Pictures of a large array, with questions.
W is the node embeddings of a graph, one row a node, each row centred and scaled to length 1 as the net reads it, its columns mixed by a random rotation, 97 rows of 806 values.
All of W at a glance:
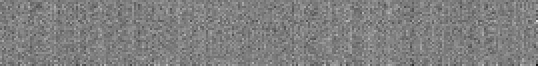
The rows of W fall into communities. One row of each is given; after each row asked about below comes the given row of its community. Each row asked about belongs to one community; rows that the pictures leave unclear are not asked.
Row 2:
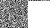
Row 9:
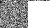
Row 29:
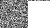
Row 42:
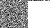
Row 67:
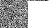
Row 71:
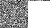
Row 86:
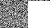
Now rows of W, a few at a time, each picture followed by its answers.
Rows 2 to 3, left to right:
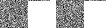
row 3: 9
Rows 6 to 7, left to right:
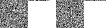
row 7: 86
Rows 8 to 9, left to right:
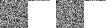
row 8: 29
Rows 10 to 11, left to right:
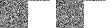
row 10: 9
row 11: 67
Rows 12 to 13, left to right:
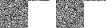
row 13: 29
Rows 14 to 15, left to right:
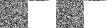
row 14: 67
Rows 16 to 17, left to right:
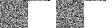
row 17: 71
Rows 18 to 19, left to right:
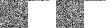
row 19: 9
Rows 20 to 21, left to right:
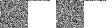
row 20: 71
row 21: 9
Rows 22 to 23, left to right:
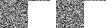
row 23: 71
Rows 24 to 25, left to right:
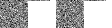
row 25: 42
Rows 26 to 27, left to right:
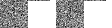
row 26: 86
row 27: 86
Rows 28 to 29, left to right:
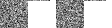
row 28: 71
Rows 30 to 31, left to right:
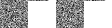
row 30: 67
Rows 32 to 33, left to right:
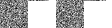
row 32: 67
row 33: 42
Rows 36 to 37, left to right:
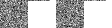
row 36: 86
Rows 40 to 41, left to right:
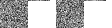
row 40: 29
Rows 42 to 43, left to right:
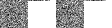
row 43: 67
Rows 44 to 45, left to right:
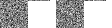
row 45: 9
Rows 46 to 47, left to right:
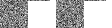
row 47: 42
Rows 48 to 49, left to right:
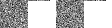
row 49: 71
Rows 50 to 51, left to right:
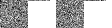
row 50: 29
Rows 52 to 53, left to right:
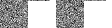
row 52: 67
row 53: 29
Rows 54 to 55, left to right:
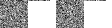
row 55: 71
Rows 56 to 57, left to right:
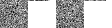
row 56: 67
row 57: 9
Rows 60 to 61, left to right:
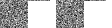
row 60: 86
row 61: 29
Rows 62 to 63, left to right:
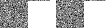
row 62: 86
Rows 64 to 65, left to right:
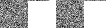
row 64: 67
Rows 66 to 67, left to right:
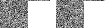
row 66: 86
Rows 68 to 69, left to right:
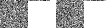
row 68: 9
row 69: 67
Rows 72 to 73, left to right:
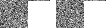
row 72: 86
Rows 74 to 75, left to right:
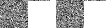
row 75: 29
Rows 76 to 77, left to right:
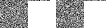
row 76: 71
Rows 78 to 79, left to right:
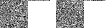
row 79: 67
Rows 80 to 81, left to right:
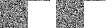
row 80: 71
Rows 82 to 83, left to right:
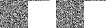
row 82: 9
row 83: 9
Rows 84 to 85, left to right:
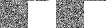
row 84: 67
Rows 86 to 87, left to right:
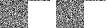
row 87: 9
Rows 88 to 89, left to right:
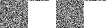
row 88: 67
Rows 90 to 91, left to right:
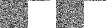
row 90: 29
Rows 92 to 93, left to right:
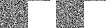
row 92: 71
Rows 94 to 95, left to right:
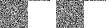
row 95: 9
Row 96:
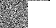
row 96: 71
